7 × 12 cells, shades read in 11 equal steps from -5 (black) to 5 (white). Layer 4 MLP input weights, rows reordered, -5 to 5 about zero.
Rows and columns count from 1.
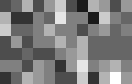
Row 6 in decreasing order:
4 2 1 1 1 0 0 0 0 0 -2 -3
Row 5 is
-2 -2 -1 -2 -2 0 1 2 -1 -1 -1 -1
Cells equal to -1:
16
